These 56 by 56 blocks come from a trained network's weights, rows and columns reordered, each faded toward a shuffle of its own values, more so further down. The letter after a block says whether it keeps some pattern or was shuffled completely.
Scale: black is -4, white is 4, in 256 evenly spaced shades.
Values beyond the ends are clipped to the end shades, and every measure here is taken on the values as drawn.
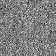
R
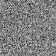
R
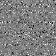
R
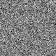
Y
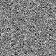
R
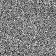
Y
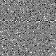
R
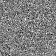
Y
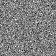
Y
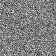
Y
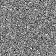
Y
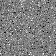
Y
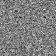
R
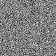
R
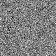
Y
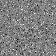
Y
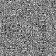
R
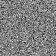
Y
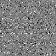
R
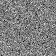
Y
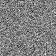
Y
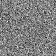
Y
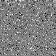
R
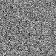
R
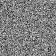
Y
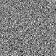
R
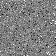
Y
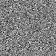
R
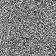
R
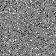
Y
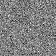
Y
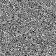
Y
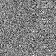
R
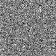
R
